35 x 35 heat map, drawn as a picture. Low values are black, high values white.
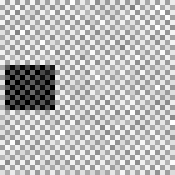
Average level on the scale: 70%. Ninth with the lowest average: middle left. Odd patch: lower, in the middle left.
